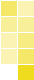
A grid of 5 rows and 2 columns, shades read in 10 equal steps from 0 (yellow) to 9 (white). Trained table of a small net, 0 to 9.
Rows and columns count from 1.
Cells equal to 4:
1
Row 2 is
5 5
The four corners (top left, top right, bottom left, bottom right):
3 6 9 0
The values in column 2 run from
0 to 6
